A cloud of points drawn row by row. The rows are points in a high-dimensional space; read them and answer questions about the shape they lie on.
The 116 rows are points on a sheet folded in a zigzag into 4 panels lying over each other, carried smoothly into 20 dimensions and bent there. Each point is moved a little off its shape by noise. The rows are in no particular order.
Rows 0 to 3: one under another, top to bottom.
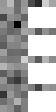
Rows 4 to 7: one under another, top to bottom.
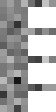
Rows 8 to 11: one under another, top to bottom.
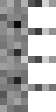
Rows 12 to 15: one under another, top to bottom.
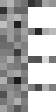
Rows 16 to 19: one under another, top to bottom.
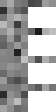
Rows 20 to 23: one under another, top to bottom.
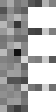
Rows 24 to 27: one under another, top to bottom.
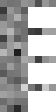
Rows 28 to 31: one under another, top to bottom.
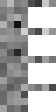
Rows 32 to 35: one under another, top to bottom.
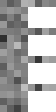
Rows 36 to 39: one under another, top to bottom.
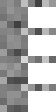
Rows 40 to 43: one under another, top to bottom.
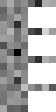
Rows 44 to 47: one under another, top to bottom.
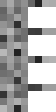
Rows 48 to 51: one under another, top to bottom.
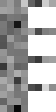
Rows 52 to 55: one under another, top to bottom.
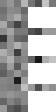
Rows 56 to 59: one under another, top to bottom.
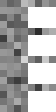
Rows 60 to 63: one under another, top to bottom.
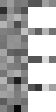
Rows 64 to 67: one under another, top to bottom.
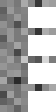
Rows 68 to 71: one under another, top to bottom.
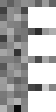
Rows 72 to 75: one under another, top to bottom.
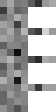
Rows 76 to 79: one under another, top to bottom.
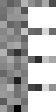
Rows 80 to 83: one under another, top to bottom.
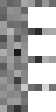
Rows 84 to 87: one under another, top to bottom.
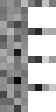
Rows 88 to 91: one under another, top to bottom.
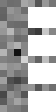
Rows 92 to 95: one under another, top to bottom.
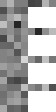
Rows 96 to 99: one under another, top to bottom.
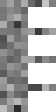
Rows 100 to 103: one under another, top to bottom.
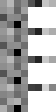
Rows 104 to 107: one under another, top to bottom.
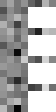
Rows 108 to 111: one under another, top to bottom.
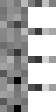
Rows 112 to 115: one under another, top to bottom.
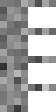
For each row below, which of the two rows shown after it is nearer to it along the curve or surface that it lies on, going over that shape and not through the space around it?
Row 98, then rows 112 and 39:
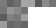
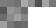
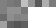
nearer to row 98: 112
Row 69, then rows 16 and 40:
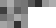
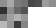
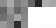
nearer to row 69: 16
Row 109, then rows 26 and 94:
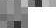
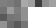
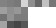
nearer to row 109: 26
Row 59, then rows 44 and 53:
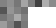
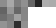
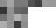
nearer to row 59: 44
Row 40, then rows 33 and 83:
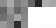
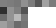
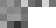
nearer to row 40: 33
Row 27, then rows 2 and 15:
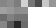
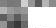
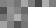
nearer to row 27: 2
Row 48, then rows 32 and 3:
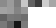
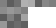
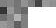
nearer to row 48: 32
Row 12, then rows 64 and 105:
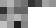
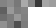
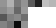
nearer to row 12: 64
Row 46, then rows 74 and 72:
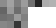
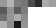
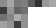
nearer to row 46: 74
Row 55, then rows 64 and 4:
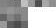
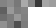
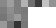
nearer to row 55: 4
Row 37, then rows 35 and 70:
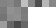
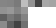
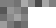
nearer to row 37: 35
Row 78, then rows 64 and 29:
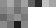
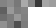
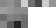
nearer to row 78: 29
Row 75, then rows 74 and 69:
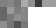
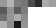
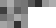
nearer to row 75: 74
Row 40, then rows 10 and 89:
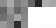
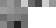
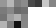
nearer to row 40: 89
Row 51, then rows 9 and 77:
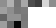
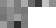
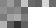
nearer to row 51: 77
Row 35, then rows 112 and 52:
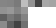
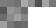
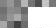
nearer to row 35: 52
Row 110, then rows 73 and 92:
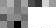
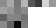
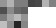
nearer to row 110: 73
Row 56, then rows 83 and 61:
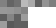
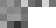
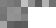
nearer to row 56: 61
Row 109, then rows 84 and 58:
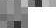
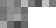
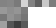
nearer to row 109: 84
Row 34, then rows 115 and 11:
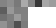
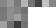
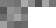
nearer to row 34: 11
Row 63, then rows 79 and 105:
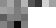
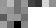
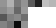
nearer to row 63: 79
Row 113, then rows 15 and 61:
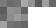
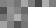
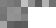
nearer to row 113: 15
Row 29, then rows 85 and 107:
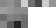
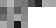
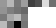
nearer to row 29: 107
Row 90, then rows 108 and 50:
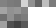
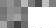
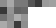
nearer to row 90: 108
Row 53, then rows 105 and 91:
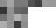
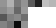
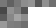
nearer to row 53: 91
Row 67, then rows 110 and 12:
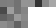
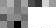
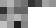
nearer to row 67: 12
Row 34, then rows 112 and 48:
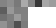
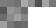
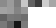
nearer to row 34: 112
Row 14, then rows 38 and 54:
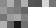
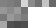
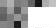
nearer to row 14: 38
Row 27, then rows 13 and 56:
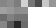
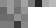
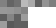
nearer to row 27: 56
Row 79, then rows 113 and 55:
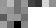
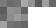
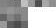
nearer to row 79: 55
